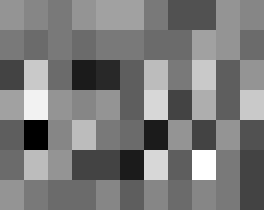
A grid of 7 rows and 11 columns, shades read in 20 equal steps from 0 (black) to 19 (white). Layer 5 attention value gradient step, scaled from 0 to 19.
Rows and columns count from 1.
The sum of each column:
63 74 66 58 59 52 75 54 80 65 60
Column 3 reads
9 9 8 11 10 11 8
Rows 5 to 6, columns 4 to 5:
14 9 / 5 5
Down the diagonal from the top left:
11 8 8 10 9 2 10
